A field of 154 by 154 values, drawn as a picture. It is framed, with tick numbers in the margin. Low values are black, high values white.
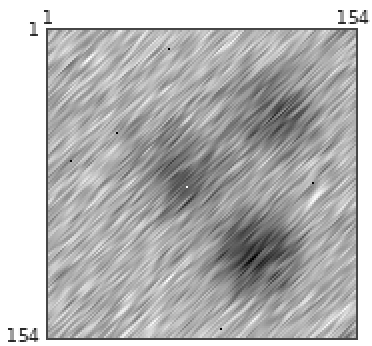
Dips: three. Odd rows or columns: none. Lone odd cells: 6, 1 higher and 5 lower than their neighbours.
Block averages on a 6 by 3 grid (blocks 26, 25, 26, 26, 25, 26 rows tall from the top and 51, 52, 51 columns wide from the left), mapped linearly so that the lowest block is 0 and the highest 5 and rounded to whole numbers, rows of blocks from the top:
5 5 4
4 3 1
4 0 3
4 1 3
5 1 1
5 4 4
